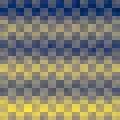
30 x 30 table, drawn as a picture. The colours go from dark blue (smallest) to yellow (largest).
Stripes: horizontal, repeating 3 times. Slope: up to the bottom. Average level on the scale: 50%. Odd rows or columns: none.
